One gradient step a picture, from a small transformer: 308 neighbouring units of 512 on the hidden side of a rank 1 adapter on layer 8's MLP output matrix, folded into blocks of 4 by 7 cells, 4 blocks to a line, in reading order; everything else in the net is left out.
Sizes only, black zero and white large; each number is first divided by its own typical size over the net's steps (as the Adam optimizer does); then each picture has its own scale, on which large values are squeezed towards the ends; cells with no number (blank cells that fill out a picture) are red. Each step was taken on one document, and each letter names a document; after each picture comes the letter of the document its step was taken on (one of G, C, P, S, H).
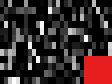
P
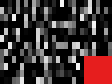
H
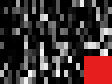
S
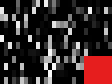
H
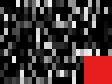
H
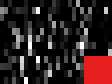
P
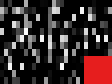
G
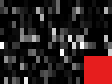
P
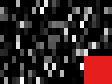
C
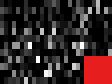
P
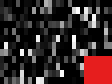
C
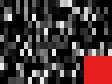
H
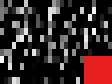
G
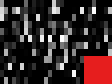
G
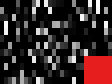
H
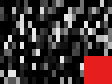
G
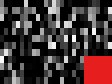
G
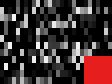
H
